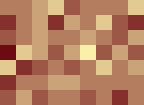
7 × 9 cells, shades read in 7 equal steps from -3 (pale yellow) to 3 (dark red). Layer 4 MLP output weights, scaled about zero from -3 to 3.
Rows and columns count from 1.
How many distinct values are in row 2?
5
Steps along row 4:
down up up down down up down up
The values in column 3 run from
-1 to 1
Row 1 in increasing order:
-2 -2 -1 0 0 0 0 0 1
